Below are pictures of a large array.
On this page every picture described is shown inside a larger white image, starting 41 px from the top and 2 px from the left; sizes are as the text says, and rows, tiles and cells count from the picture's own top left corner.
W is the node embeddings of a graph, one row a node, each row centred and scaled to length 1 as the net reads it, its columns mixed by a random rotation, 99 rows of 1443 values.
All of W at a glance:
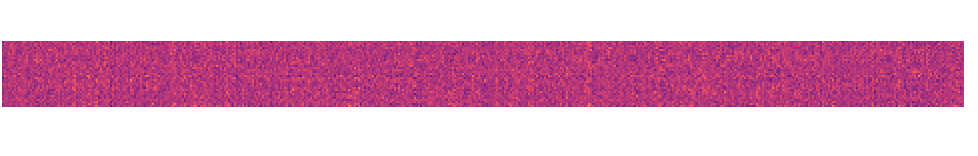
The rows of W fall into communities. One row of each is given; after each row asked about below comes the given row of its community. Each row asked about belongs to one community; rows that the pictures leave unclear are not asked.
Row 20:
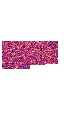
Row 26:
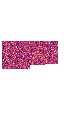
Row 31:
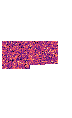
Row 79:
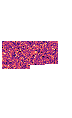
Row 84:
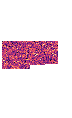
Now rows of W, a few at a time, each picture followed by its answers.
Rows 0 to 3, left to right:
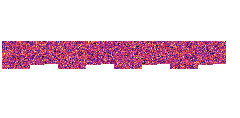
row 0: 79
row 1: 20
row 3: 31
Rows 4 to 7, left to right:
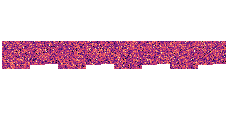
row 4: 26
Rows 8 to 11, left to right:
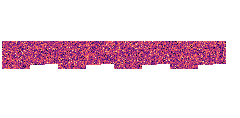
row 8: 79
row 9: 31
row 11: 20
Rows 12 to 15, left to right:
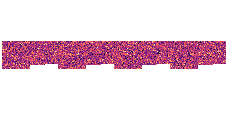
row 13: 79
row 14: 79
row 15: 79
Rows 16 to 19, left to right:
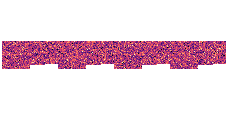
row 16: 79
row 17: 20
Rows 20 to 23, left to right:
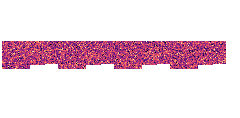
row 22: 26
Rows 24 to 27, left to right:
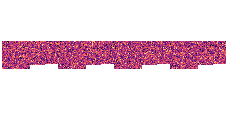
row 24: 20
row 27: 26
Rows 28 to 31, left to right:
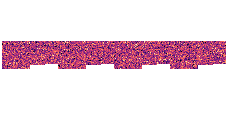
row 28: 26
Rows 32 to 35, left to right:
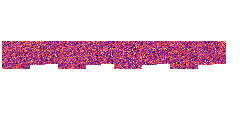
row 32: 20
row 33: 20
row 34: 79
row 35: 31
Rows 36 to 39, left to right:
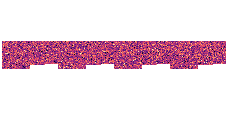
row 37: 79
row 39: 20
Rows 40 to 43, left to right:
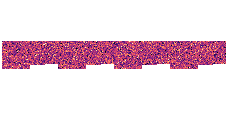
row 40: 84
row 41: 84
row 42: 79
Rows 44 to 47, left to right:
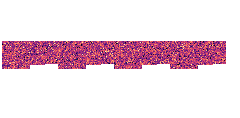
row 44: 26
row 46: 84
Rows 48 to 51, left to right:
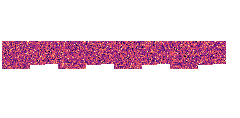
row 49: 84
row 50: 20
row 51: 79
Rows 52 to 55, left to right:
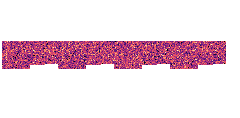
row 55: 84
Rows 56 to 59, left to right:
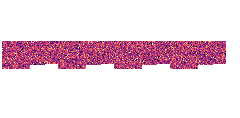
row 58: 20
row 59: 20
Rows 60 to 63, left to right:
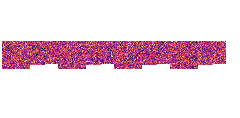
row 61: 20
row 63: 31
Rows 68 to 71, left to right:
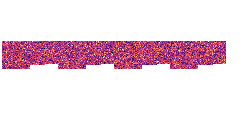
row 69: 20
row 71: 84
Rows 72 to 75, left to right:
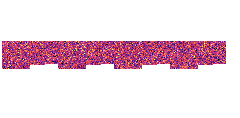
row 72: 20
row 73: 20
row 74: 84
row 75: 84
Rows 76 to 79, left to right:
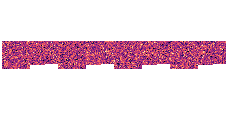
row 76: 84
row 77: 31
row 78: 20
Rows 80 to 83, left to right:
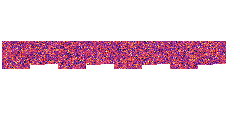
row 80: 84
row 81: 79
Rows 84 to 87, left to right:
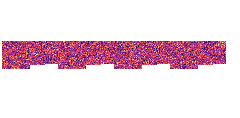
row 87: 31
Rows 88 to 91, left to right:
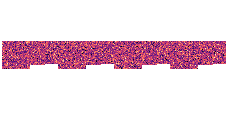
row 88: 84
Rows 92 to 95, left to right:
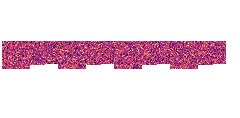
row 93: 84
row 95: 79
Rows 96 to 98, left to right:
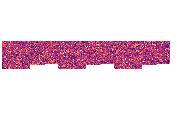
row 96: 84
